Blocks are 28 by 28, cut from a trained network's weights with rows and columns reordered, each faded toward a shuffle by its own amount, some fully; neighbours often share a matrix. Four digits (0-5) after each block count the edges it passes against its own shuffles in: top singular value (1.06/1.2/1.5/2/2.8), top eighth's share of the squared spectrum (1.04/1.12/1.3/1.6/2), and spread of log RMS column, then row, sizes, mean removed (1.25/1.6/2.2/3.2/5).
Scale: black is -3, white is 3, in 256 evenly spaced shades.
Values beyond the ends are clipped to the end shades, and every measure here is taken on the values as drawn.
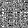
2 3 0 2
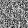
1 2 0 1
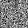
1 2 0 0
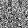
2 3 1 0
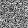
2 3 0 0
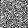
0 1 0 0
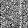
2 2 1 0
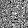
1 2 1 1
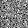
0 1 0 0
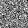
0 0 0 0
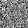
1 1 0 0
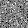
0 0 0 0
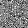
0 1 0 0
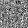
2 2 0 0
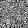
1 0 0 0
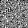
2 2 0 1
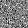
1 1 0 0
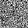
1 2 0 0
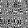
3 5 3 2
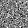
0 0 0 0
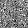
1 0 0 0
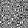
2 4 2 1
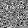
2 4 1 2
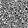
1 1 0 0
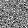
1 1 0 1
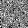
1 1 0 0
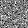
0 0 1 0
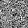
2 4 1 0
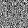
2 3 1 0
